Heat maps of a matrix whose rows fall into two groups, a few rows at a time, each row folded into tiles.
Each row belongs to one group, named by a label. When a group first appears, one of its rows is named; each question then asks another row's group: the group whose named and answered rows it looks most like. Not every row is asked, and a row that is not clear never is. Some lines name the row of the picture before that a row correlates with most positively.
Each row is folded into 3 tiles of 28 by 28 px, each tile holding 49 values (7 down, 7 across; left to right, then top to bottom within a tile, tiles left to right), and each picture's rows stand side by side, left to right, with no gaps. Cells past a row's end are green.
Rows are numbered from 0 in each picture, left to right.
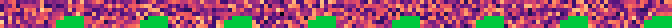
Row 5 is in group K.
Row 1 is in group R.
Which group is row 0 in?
K
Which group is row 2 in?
R
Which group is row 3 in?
K
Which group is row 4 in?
R
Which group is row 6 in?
R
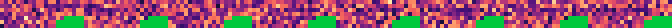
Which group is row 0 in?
K
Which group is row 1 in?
R
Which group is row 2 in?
K
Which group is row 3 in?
R
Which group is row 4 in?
R
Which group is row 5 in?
R
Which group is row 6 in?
R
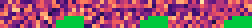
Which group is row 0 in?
K
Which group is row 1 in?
R
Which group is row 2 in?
R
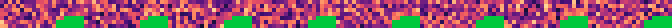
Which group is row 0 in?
K
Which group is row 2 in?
K
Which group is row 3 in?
K
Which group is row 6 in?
K
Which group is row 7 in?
R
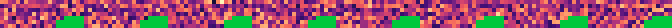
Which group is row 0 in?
R
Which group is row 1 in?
R
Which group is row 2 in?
K
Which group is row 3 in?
R
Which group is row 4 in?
R
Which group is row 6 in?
K
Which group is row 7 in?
R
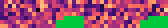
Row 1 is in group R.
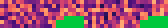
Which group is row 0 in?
K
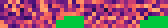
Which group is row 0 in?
K
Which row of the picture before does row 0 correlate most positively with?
0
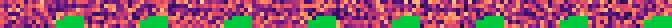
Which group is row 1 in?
K
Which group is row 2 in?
R
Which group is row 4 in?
K
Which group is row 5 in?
R
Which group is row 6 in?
K
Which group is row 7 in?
K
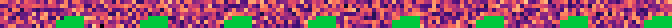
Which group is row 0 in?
R
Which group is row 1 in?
R
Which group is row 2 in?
K
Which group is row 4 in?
K
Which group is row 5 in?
K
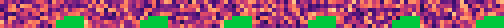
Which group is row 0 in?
K
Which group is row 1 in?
K
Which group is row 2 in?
K
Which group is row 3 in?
K
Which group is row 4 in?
R
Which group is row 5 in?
K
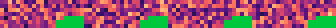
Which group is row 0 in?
K
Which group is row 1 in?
R
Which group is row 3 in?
K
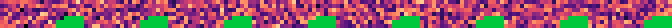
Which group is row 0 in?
R
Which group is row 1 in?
R
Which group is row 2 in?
R
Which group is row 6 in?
K
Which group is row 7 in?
K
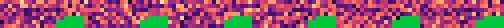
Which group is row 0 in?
R
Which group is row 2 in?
K
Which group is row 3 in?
R
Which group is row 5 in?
R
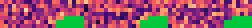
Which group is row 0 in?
K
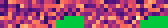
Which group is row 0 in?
R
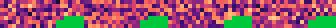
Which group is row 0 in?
R
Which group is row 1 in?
R
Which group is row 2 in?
K
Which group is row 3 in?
R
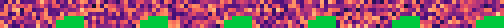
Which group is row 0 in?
K
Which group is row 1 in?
K
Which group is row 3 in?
K
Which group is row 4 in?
R
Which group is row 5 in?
K
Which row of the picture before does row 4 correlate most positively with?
1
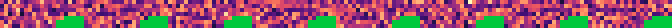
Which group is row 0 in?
K
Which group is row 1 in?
R
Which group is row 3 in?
R
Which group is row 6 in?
R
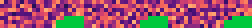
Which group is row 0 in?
K
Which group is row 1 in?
R
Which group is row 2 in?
R
